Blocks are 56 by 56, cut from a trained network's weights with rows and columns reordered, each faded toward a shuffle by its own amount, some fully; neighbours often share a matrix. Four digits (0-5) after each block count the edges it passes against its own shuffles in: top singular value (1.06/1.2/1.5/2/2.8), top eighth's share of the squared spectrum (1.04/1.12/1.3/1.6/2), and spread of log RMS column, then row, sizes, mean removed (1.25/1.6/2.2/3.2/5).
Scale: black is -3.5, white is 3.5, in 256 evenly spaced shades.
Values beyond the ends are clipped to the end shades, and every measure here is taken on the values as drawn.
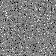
0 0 0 0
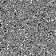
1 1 0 0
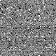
2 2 1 0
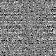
3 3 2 1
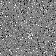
0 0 0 0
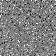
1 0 0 0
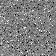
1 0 0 0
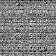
4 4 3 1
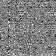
2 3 2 0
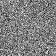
0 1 0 0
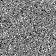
0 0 0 0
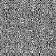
3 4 2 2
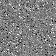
0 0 0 0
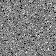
0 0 0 0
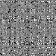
3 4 1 3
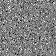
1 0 0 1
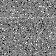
1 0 0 0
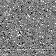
1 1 0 0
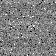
1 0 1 0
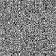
3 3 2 0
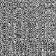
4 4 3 1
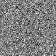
2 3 1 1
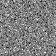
1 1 0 0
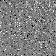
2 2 1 0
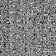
2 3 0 2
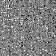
2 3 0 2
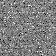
1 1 0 0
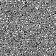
1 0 0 0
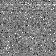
2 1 0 1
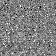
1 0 0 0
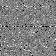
3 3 0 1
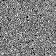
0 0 0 0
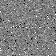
2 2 0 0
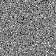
1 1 0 0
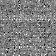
2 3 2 0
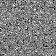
0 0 0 1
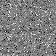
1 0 0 0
